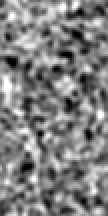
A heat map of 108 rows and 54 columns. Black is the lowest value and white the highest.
There is no overall slope. On average the colour sits 50% of the way up the scale. No row or column stands out. There are no regular stripes. The halves do not mirror each other. The texture is blotchy. The values follow a bell shape.
